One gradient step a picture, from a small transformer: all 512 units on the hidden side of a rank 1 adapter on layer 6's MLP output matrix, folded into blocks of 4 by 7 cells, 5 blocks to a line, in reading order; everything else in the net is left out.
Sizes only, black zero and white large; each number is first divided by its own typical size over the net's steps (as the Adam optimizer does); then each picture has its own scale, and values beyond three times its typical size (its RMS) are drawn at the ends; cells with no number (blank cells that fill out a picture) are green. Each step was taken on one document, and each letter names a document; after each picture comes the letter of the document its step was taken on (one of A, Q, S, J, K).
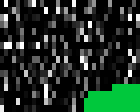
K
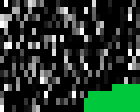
K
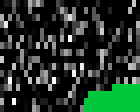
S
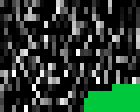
S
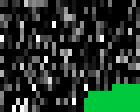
S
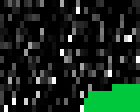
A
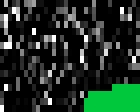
K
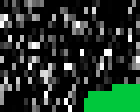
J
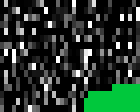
K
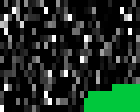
K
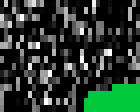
J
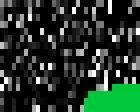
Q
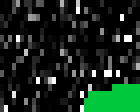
A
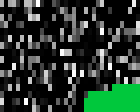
Q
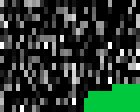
S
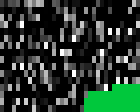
Q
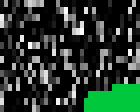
J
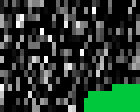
J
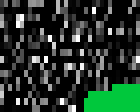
J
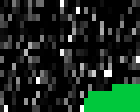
A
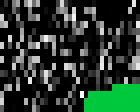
S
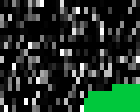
A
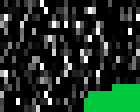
K
